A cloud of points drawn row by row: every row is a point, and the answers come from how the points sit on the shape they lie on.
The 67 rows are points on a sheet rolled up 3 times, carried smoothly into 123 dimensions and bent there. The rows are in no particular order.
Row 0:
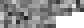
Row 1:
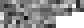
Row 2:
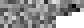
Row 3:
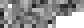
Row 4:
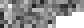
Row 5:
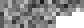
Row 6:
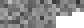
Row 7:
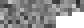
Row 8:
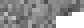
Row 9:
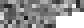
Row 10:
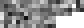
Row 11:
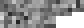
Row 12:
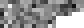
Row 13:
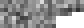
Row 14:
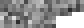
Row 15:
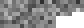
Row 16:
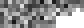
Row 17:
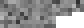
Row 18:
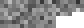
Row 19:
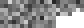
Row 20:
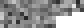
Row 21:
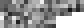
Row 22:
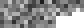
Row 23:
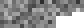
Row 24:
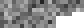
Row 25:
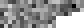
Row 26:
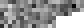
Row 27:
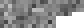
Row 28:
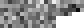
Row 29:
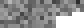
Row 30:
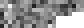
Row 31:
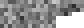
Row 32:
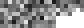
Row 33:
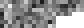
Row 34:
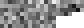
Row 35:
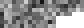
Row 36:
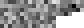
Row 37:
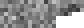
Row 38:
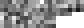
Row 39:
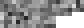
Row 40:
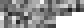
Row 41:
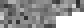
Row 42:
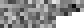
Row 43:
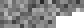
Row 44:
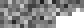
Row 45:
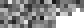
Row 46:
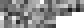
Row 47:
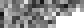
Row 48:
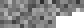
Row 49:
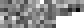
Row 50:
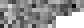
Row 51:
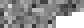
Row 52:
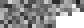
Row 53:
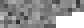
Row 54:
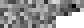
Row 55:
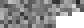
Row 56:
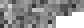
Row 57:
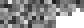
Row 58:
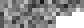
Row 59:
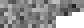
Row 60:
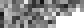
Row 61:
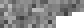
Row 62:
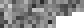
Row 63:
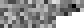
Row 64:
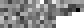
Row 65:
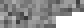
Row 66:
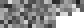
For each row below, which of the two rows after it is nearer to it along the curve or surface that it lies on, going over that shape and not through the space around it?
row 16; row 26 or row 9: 9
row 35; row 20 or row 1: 20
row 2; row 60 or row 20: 20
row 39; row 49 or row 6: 6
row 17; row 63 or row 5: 5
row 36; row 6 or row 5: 5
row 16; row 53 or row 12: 12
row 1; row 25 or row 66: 66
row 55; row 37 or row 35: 35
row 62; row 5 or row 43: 43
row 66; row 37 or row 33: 33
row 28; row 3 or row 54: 54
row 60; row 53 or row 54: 54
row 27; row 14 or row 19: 14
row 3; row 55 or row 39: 55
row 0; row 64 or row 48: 48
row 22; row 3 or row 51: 3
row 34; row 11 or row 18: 11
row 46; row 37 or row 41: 41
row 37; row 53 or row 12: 53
